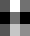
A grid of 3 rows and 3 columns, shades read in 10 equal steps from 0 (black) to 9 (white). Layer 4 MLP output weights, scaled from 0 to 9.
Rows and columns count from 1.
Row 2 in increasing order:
0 0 4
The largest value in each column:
3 9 5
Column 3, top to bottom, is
4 0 5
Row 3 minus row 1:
0 -2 1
